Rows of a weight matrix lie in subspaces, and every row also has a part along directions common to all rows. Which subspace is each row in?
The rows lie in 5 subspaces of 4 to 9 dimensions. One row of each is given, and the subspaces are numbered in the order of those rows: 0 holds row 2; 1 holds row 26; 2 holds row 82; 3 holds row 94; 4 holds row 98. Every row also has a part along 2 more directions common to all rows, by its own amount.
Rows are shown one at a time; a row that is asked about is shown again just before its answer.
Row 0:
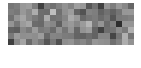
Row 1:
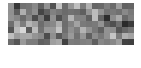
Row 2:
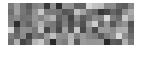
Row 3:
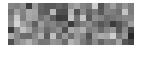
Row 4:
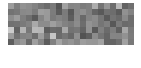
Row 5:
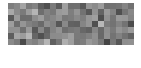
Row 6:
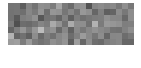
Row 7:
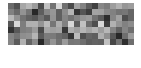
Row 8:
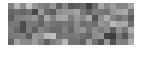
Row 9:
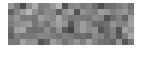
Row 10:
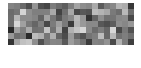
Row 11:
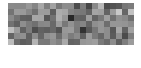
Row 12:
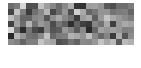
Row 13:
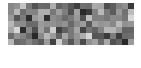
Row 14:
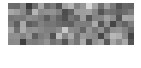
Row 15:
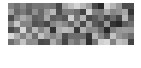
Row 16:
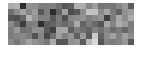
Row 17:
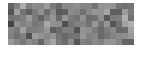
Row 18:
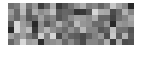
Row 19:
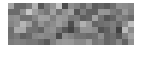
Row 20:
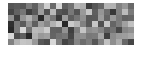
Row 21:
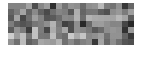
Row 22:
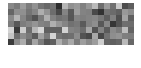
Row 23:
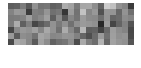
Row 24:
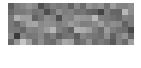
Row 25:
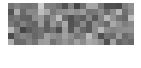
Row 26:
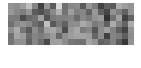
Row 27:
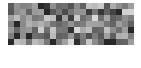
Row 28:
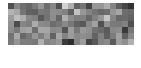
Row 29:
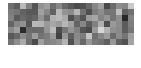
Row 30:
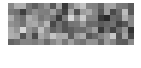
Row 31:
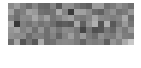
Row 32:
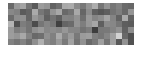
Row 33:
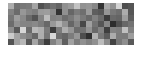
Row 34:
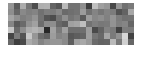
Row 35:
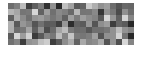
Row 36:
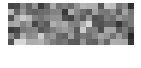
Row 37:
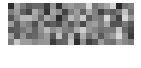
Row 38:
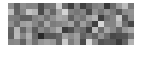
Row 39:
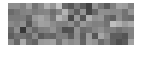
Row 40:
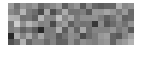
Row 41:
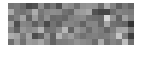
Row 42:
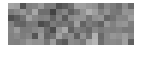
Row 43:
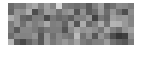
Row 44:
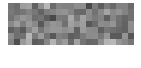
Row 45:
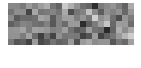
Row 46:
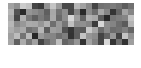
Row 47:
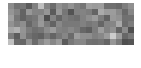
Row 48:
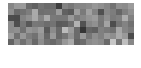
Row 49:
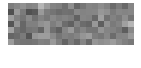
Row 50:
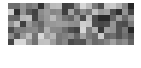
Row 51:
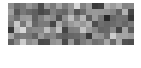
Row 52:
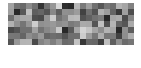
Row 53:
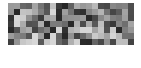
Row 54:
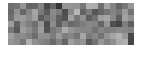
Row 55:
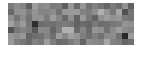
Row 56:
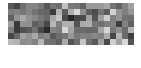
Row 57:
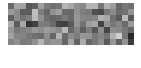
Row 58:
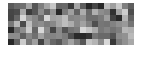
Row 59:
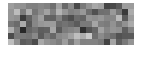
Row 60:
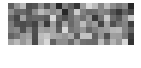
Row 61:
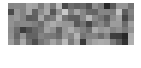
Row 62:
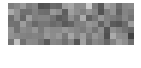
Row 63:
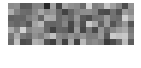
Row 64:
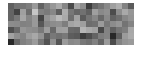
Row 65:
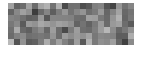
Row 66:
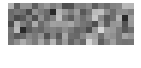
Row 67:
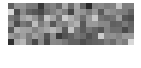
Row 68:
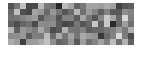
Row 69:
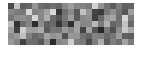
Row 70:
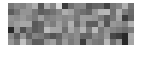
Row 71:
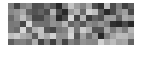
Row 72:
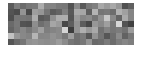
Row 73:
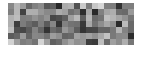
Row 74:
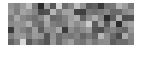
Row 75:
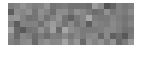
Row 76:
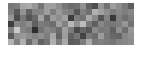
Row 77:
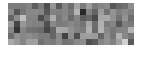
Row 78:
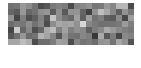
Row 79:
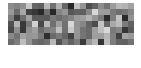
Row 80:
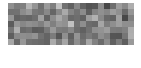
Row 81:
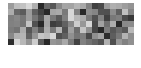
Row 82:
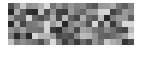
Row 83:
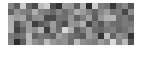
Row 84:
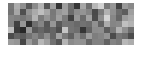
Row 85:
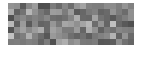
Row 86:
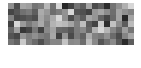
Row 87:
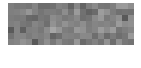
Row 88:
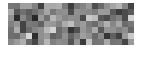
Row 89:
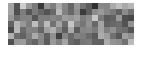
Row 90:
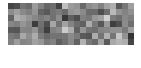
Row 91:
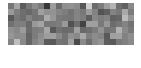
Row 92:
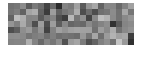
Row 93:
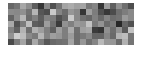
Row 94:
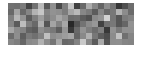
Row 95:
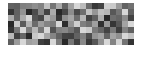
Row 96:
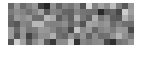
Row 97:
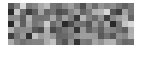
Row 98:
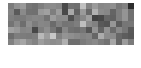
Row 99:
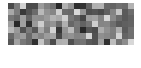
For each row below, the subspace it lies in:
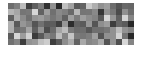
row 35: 2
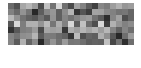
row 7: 3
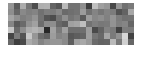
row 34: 0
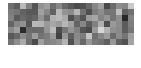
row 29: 3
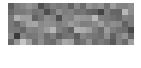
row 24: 0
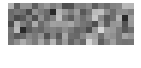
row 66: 3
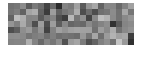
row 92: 4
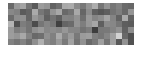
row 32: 1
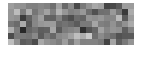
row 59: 1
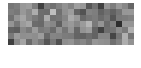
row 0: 1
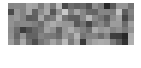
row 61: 0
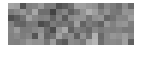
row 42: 3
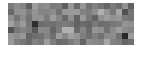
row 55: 0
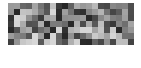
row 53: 4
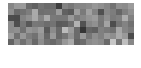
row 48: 3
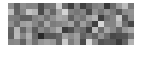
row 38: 2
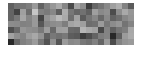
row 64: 1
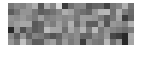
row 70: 0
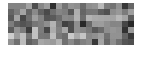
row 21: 1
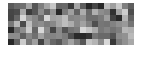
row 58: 1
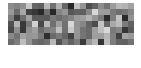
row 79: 3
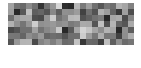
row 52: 4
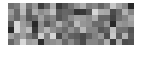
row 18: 4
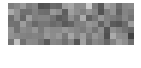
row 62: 1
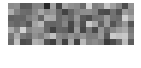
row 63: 0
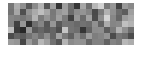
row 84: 1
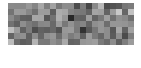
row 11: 4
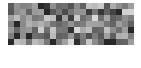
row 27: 0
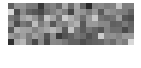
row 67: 3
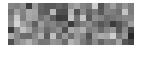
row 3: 4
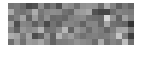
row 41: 2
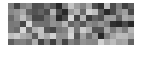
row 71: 1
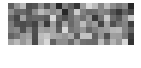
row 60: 4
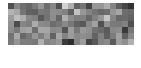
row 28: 3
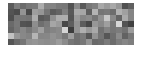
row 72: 1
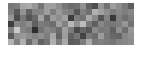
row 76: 4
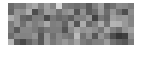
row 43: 3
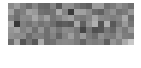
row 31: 3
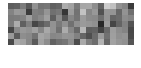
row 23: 4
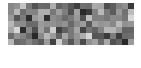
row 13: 4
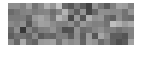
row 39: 1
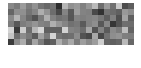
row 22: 0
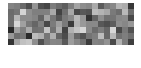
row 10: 4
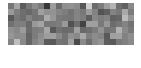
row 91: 0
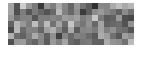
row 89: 3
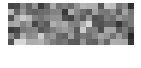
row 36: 4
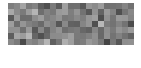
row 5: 2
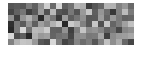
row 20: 2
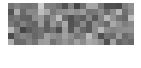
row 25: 3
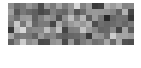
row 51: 1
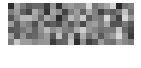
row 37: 0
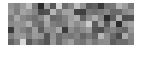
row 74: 1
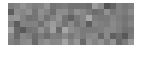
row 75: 0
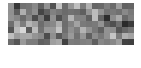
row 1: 1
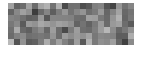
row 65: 1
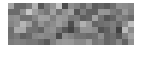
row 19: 3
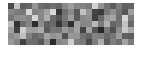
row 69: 3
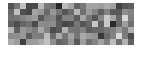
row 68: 2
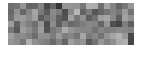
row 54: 4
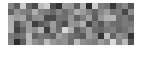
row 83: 0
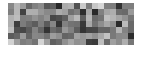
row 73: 1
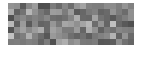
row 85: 2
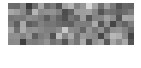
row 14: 1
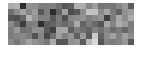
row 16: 3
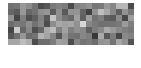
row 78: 4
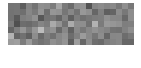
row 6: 2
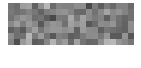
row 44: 0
